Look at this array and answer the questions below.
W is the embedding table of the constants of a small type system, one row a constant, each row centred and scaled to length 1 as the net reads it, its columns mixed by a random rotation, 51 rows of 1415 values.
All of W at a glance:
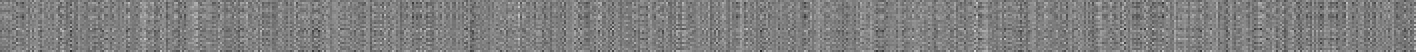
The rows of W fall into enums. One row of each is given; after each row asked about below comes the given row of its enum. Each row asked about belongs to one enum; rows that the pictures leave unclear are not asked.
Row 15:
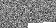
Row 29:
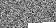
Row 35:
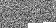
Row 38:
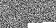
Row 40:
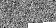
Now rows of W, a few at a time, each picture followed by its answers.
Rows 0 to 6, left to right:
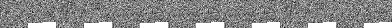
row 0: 29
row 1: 40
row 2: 35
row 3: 35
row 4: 35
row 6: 15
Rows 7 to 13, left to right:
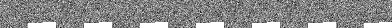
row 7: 38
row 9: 15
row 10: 29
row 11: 40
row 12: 40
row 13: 35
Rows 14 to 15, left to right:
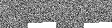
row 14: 38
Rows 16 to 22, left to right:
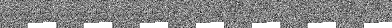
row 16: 35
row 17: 35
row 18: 35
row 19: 29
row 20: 40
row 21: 38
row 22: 40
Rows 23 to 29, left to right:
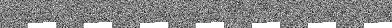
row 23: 35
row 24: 38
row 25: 29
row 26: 35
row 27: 40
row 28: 29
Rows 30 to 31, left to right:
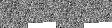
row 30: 40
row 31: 40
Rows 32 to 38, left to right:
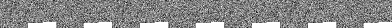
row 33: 38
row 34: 40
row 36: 29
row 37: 40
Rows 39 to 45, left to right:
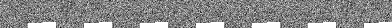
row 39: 38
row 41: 35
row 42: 29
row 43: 15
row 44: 35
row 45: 40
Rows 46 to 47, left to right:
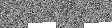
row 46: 29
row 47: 40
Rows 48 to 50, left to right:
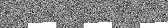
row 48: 29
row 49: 38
